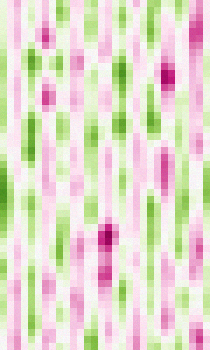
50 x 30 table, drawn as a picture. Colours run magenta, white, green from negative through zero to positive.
There are no lone odd cells. The values follow a bell shape. The ninth with the lowest average is the bottom middle. Stripes running up and down repeat 7 times from left to right. The ninth with the highest average is the middle left.
